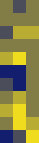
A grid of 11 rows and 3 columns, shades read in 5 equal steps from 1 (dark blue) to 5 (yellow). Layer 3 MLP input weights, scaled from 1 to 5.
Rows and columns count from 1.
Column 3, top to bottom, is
3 3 4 3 3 3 3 3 3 4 5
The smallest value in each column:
1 1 3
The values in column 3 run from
3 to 5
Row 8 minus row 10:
0 -1 -1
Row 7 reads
2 1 3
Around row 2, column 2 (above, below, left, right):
2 4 3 3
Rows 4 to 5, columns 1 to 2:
3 3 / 4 5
